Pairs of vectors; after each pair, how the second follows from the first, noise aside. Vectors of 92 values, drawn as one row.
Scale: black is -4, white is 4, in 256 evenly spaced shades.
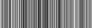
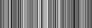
negated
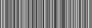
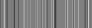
partly zeroed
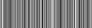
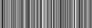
sign-scrambled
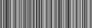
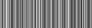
negated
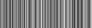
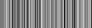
sign-scrambled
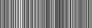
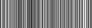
wrapped around
